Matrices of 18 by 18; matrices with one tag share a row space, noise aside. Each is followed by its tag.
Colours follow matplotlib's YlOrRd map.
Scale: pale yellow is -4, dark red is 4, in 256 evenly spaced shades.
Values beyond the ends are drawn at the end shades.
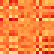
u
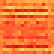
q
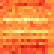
q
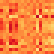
u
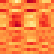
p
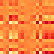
u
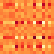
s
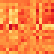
u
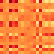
u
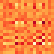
s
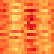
p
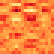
p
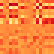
u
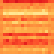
q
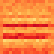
q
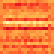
q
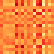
s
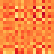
s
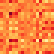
u
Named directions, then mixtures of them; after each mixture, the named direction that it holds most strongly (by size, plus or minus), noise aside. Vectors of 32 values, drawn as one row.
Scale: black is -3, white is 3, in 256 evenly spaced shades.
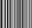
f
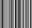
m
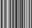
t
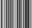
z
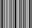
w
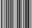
z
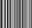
f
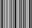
w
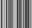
z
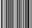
z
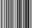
z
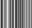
t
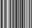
t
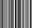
m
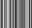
t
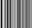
f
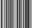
z
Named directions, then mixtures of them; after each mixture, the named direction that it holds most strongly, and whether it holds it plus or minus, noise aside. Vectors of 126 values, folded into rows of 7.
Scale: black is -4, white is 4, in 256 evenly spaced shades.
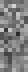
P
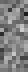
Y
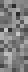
P, minus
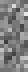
Y, minus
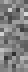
Y, minus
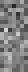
P, minus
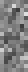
Y, minus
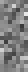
Y, minus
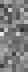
Y, minus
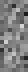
Y, plus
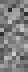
Y, plus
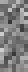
Y, minus
